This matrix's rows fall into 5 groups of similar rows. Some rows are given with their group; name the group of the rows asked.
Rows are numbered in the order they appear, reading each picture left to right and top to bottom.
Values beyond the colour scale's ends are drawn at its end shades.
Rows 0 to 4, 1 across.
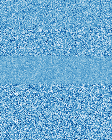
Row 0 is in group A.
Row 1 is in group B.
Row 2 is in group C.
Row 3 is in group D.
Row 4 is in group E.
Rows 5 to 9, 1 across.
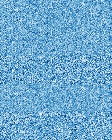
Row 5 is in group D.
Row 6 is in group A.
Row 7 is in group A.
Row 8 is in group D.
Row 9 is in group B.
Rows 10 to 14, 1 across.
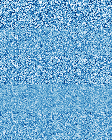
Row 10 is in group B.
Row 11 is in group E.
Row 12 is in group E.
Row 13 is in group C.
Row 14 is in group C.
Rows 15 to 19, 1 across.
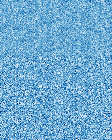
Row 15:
C
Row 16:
C
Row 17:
B
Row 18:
B
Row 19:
E
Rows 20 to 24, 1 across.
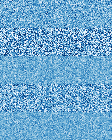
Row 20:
B
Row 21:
E
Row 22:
C
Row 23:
C
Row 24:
D
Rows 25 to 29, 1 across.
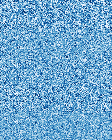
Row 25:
C
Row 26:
B
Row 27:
E
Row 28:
D
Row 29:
D
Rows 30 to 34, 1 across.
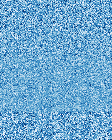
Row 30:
A
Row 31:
E
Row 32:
B
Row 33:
C
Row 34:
C
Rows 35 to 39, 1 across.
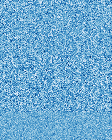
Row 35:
B
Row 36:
D
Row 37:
C
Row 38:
D
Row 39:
A
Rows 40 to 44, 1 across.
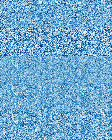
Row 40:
B
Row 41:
E
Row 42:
E
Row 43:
C
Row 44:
C
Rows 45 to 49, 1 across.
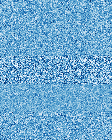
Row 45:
C
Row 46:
E
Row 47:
E
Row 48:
D
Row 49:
B
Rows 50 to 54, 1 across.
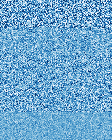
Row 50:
A
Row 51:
C
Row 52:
A
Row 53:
D
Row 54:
D
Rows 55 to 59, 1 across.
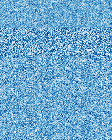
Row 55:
D
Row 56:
A
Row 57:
C
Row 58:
E
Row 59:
C
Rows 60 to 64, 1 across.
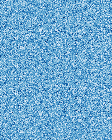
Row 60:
A
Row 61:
B
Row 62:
E
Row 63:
E
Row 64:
B
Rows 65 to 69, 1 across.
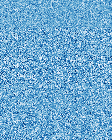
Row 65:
D
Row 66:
E
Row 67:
B
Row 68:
B
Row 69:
C
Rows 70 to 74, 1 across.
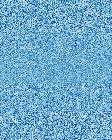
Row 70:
A
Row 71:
B
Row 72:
D
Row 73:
D
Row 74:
E
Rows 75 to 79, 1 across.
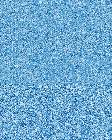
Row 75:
B
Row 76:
A
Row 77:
D
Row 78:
B
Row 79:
C
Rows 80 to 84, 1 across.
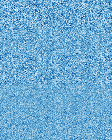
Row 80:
D
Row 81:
C
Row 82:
C
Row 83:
B
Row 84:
A
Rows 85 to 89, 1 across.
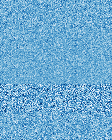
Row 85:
A
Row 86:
B
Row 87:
B
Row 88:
A
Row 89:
C
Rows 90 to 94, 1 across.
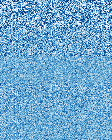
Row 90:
C
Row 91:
A
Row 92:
B
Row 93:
E
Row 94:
E
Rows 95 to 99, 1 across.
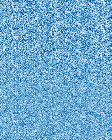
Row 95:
C
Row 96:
C
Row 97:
E
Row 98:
E
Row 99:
C
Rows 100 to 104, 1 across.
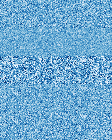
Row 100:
A
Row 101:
B
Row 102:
C
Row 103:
E
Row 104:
E
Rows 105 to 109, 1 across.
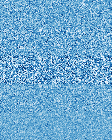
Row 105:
D
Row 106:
B
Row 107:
C
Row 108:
B
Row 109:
B
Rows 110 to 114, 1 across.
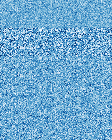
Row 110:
E
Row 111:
B
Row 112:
B
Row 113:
C
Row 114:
A
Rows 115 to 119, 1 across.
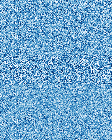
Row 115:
E
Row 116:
E
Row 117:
D
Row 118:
B
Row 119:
E
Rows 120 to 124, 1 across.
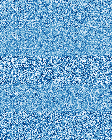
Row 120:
E
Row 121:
E
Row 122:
C
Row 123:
D
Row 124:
A
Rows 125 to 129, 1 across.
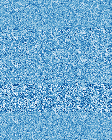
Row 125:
D
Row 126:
C
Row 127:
E
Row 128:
C
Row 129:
E
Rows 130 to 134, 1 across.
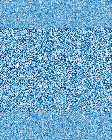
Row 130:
B
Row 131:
C
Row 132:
B
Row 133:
B
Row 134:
D
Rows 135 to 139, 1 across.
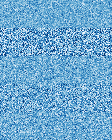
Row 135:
D
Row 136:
A
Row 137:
C
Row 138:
A
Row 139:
B
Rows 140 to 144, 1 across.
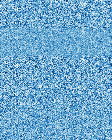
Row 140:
E
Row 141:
D
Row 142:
D
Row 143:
B
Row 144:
A
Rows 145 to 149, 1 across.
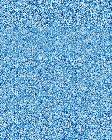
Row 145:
D
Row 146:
A
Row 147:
B
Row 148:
E
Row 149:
E
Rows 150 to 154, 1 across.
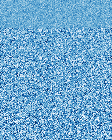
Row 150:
A
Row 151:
B
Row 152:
B
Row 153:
A
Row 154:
D
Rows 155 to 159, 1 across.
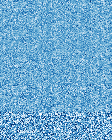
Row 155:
C
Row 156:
C
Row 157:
D
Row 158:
C
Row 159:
B
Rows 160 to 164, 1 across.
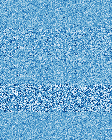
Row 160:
A
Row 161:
B
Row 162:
B
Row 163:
E
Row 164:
A
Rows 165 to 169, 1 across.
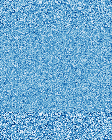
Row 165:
B
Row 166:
D
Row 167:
E
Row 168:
A
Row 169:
B
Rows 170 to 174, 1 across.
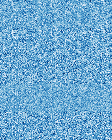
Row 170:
C
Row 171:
C
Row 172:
A
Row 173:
E
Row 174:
A
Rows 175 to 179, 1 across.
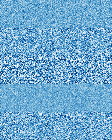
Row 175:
A
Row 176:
C
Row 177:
B
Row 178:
E
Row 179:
B
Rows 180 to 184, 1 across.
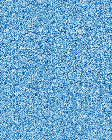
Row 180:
A
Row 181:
B
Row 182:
A
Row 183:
D
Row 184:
E
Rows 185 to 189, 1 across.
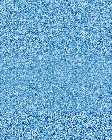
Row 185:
E
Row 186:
D
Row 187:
B
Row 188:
D
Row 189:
A
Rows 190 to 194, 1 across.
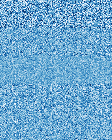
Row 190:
A
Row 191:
A
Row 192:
C
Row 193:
C
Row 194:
E
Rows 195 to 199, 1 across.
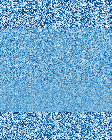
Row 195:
C
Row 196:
B
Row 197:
D
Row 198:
E
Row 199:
C
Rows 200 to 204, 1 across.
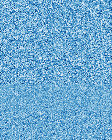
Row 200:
D
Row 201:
B
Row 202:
B
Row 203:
E
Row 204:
A
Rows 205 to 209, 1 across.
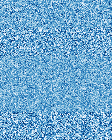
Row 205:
D
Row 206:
B
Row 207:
E
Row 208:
C
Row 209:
C
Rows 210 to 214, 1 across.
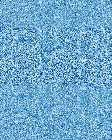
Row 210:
B
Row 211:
C
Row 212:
E
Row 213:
C
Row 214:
D
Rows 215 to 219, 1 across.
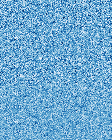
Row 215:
A
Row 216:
D
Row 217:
B
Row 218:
E
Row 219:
D
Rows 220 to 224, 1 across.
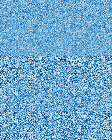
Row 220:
A
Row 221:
B
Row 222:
B
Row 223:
E
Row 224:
E
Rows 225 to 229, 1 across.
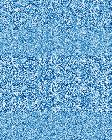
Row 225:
D
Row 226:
C
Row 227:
C
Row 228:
C
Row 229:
A
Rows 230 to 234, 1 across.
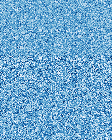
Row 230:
E
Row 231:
B
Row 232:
B
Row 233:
A
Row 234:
C
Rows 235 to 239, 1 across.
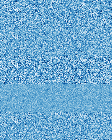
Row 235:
D
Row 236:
E
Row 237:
E
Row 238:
A
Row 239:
E
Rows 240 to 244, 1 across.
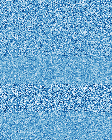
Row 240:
A
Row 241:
E
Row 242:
C
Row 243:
E
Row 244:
B
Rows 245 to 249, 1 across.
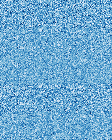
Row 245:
A
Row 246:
B
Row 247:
E
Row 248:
B
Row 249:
C
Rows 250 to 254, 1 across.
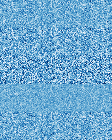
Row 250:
C
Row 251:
C
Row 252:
A
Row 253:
D
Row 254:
C
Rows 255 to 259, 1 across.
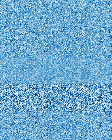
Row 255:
E
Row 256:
D
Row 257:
C
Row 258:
D
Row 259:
D
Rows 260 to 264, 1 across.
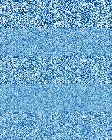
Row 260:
C
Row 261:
A
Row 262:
C
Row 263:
E
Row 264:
C
